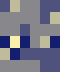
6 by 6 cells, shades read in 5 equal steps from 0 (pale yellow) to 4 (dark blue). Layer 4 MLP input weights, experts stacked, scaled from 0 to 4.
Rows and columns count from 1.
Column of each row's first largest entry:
1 5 3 1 2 5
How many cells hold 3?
11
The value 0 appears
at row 4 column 2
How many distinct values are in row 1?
3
